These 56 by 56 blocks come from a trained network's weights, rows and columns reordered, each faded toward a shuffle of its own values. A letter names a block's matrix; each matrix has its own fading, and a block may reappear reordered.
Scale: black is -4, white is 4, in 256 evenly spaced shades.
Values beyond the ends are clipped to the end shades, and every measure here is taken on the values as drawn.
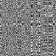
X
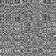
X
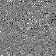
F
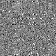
F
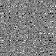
F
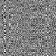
X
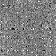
F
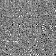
F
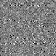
F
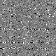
F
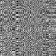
X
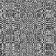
X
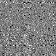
F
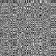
X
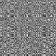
X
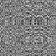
X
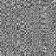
X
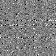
F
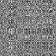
X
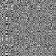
X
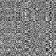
X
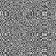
X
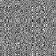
X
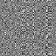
X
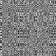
X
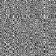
X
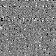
F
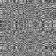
X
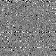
F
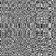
X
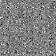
F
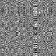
X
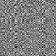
X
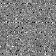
F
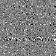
F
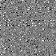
F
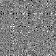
F
